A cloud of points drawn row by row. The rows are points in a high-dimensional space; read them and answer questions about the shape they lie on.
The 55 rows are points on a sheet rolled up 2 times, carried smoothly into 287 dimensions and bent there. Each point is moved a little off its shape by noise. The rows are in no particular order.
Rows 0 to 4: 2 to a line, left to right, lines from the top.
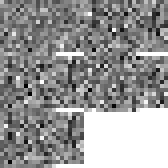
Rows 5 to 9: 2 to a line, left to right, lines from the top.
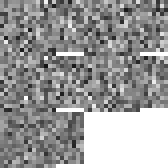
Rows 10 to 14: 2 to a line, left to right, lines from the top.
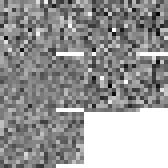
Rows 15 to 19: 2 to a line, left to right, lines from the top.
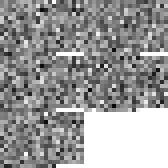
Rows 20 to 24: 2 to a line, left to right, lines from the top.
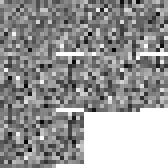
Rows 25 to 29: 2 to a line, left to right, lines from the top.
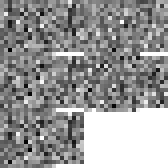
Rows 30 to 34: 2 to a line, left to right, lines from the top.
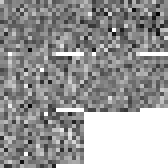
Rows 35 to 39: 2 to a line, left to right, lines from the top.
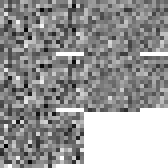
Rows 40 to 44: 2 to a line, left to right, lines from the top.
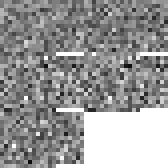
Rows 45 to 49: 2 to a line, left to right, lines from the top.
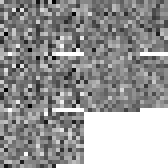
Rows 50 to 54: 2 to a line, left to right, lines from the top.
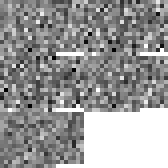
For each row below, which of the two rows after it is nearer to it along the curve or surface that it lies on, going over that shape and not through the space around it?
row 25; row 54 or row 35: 35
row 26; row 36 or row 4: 36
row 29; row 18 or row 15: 15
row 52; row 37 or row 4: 4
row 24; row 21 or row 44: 21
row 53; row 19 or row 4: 19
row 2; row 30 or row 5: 5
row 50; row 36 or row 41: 41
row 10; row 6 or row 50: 50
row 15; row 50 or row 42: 42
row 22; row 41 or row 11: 11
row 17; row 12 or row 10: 10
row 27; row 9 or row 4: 4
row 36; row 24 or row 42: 42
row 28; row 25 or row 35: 25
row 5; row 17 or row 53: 53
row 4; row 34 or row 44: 34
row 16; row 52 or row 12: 12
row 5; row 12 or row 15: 15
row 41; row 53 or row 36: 53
